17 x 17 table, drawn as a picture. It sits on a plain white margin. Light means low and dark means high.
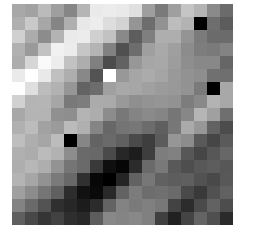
Streaks slant up to the right. The bottom middle is the ninth with the highest average. Values rise toward the bottom right. Four lone cells stand out: three far higher and one far lower than their neighbours. The histogram is bell-shaped. The halves do not mirror each other.
